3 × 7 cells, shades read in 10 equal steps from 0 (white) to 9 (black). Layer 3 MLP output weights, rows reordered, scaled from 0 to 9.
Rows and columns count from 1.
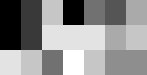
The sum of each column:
19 16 8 10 8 13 9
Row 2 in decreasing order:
9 7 3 2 1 1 1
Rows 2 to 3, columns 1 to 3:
9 7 1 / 1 2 5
